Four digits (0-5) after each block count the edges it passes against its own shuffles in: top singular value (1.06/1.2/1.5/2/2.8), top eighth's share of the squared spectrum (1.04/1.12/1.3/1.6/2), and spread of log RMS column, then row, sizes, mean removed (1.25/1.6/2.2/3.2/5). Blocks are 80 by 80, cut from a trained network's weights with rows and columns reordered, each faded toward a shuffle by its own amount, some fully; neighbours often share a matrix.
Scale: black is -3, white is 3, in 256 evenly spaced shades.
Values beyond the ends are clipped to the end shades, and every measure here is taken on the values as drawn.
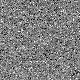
0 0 0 0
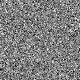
2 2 1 1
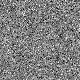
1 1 0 0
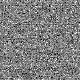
2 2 1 0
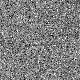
0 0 0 0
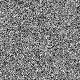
0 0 0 0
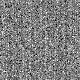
2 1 0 0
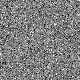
0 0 0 0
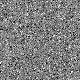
0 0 0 0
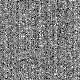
3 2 0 1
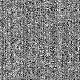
3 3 0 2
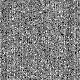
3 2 0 1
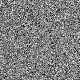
2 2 0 0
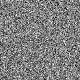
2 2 0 0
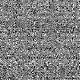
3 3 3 1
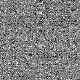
2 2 1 0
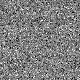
1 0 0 0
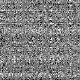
3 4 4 1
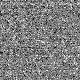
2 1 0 0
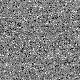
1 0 0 0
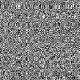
4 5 3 2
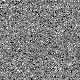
1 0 0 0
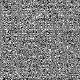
3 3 3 0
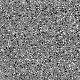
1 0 0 0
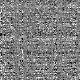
3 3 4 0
